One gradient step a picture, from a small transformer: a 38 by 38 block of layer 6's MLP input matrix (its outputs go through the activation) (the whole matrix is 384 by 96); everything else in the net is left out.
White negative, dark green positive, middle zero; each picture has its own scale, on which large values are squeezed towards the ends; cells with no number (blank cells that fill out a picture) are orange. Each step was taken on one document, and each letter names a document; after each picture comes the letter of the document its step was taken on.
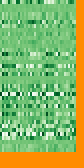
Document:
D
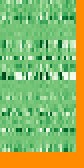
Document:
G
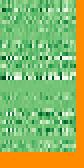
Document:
G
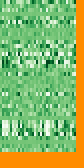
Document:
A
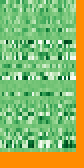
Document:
G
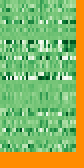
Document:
G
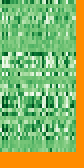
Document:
A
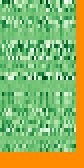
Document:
G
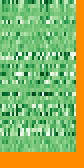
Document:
A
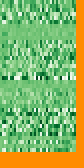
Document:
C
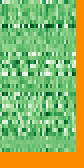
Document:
A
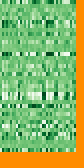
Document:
D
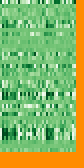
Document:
D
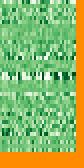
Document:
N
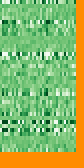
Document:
N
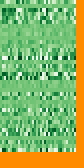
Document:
C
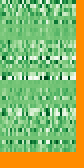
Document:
C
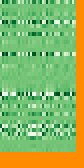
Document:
D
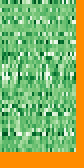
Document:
N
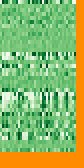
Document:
N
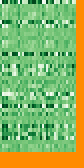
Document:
D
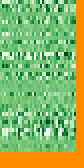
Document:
N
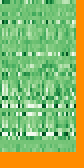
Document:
D
